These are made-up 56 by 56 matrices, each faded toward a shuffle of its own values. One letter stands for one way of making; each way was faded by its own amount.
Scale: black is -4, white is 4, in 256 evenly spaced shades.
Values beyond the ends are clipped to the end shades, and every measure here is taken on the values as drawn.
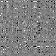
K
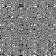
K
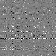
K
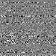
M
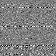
M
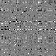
K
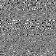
M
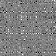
K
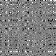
K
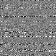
M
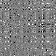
K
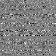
M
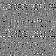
K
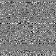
M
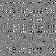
K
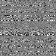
M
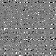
K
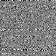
M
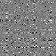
K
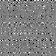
K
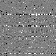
K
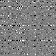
K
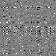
K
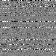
M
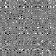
K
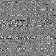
M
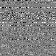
M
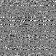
M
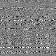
M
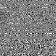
M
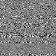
M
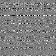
M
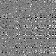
K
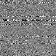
M
